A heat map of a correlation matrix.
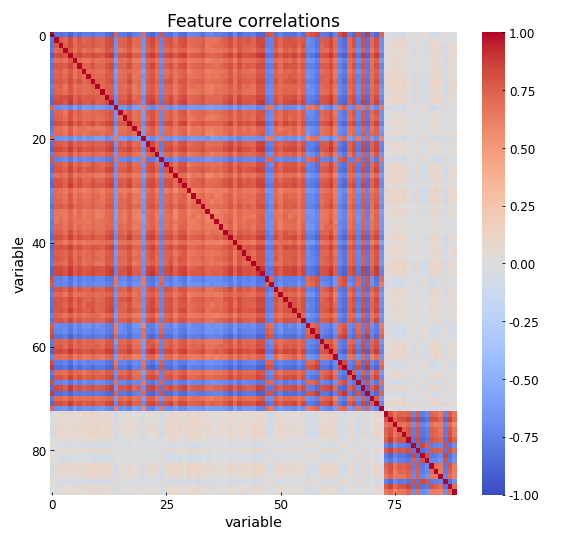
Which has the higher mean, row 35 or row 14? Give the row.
35
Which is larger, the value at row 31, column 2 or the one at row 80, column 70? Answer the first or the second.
the first
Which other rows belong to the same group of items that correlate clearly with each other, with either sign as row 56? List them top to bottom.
0, 1, 2, 3, 4, 5, 6, 7, 8, 9, 10, 11, 12, 13, 14, 15, 16, 17, 18, 19, 20, 21, 22, 23, 24, 25, 26, 27, 28, 29, 30, 31, 32, 33, 34, 35, 36, 37, 38, 39, 40, 41, 42, 43, 44, 45, 46, 47, 48, 49, 50, 51, 52, 53, 54, 55, 57, 58, 59, 60, 61, 62, 63, 64, 65, 66, 67, 68, 69, 70, 71, 72
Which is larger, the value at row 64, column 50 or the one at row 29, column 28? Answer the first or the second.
the second
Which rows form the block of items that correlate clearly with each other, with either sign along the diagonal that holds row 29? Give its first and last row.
0 to 72
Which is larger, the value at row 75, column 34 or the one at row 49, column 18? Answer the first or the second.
the second
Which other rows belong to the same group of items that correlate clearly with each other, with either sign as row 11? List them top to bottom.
0, 1, 2, 3, 4, 5, 6, 7, 8, 9, 10, 12, 13, 14, 15, 16, 17, 18, 19, 20, 21, 22, 23, 24, 25, 26, 27, 28, 29, 30, 31, 32, 33, 34, 35, 36, 37, 38, 39, 40, 41, 42, 43, 44, 45, 46, 47, 48, 49, 50, 51, 52, 53, 54, 55, 56, 57, 58, 59, 60, 61, 62, 63, 64, 65, 66, 67, 68, 69, 70, 71, 72
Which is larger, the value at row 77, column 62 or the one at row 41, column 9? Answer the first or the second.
the second
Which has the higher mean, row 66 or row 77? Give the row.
66
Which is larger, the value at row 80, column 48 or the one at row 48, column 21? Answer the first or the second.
the first
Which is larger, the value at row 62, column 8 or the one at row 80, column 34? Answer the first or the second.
the first
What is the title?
Feature correlations
